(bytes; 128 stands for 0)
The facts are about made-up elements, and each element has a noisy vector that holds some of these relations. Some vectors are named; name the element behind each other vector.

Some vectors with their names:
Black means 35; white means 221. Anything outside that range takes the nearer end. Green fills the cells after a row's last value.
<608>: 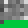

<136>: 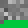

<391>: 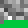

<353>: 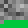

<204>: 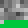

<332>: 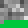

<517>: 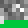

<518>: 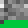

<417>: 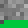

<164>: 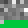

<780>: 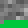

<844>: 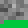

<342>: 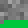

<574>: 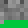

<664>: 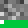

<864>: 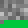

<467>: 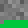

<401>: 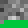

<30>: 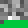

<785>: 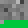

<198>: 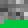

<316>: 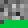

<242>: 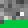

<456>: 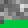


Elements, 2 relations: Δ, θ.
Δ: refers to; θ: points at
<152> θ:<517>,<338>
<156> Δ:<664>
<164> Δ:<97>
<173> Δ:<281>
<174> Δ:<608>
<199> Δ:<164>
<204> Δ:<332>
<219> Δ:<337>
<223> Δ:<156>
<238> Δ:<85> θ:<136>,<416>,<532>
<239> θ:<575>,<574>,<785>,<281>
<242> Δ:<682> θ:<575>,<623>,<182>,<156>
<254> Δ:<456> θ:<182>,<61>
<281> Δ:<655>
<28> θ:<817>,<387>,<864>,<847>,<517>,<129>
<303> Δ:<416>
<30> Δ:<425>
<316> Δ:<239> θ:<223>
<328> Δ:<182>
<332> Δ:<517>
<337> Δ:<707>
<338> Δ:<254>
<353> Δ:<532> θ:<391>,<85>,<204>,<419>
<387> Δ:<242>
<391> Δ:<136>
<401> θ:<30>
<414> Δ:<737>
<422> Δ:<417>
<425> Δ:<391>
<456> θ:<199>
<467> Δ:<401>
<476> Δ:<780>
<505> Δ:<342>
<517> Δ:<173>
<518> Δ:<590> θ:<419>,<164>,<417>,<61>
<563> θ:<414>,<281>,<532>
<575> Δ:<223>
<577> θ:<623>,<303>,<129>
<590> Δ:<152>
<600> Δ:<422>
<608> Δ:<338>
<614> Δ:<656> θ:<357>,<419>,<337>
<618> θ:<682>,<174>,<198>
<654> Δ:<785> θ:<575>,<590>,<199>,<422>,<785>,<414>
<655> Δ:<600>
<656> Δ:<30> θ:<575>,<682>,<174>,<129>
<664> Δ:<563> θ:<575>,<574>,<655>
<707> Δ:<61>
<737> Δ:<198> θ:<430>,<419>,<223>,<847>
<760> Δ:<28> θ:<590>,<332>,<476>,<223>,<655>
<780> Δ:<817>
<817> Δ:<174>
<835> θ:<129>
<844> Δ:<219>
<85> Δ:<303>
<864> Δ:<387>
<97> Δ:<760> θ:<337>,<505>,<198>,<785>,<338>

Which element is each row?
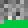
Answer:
<238>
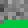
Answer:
<416>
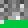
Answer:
<563>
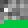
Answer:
<760>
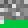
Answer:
<281>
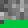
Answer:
<28>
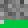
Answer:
<575>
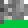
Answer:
<338>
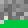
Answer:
<414>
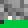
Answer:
<425>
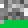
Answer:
<590>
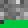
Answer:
<682>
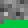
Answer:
<623>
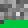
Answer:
<61>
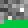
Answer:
<152>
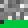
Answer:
<254>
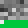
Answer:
<156>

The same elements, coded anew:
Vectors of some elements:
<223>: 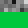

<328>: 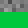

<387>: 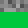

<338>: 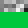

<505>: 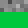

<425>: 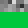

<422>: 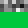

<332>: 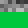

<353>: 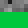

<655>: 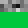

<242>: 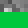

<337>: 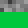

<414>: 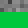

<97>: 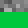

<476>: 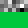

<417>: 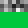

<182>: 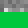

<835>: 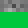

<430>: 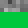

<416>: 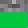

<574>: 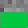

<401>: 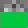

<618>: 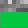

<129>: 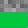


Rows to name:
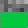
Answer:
<238>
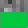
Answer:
<316>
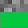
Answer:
<654>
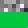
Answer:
<608>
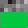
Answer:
<575>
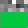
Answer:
<136>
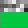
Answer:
<456>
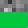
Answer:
<518>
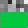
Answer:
<391>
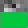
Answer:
<28>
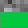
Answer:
<737>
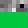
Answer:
<656>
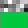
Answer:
<254>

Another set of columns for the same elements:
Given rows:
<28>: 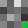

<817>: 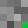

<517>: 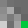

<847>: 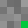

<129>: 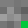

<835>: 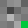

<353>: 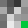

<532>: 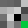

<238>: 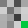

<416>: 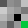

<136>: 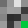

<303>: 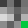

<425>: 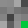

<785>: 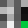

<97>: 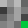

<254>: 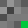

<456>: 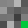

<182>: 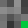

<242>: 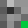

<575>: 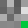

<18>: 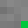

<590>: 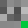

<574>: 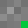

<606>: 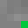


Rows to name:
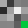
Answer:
<337>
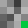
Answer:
<476>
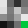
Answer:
<414>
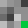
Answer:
<614>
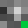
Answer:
<164>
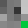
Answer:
<223>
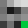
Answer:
<401>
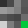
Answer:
<417>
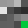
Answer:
<239>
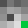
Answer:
<204>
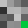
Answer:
<199>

